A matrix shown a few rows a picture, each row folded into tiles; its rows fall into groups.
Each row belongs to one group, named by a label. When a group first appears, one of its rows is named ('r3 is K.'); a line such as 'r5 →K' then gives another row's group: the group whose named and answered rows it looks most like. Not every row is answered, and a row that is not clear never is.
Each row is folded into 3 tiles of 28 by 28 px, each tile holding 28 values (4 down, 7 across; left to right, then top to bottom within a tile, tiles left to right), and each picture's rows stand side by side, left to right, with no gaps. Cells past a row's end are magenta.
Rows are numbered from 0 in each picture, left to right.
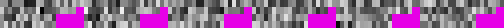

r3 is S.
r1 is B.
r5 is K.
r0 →B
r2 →S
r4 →K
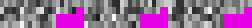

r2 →B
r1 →B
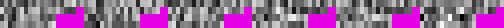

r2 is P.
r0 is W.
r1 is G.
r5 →W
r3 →S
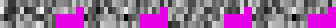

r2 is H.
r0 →B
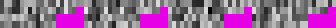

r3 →W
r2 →B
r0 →G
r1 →B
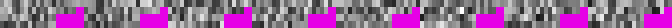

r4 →K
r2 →S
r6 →G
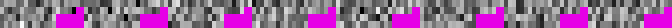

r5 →B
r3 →P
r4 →B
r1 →W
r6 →G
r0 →S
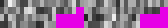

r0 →H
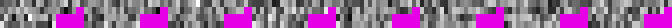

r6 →K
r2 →G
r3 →P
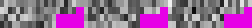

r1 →B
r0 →H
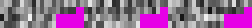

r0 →W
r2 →S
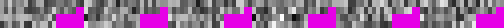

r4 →G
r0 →K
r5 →K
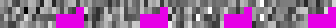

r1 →W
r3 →H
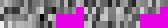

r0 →S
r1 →P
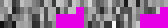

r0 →G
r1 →G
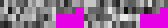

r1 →S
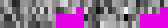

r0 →G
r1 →W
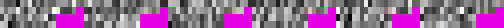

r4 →P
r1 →K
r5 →S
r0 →P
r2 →G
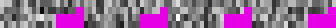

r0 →S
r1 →G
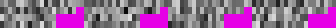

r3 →P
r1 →P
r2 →G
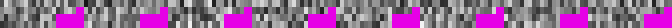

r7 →K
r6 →K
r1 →P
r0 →G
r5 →P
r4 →H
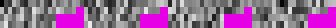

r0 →P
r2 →H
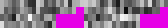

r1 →S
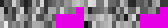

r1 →K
